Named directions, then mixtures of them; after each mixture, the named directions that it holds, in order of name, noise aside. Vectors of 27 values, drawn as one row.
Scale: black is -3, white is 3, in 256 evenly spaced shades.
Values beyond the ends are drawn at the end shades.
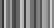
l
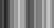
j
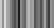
j, l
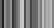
j, l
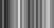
j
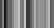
j, l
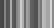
j, l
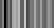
j, l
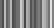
l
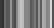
j, l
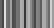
l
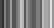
j, l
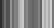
j, l
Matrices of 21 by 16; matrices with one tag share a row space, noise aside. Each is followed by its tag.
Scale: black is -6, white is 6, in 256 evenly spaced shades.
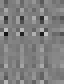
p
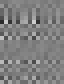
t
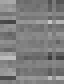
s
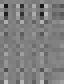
p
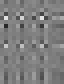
p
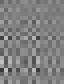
t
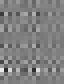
t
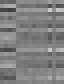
s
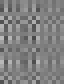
t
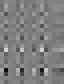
p
